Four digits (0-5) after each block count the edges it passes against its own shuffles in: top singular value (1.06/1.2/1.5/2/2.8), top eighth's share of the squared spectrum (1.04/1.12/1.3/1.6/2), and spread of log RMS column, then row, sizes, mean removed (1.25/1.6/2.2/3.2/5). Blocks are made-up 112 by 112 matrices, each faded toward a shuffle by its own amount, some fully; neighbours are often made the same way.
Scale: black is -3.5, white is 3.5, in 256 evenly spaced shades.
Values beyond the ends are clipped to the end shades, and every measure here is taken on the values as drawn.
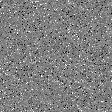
2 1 0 0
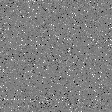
2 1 0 0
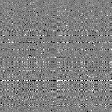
5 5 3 4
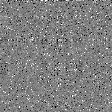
3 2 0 1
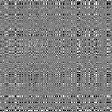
5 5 4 4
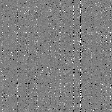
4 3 3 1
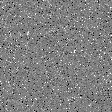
0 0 0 0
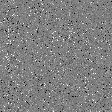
1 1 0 0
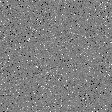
0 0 0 0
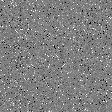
1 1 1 0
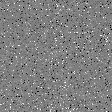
0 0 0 0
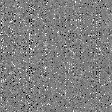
2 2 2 2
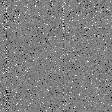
2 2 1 1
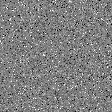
2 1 0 0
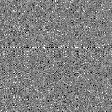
4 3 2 2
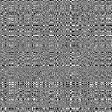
5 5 4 4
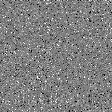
3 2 0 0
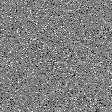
2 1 0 0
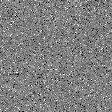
3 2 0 0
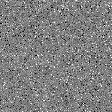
3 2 1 1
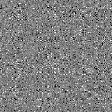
4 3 2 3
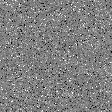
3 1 0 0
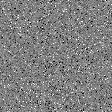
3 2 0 0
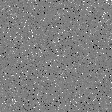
0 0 0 0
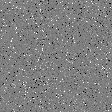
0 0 0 0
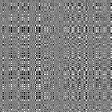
5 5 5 4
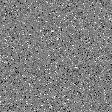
2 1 0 0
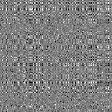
5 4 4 4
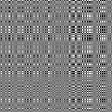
5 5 5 5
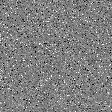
2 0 0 0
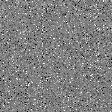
3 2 1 1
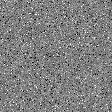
2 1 0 0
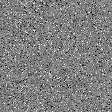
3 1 0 0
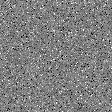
0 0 0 0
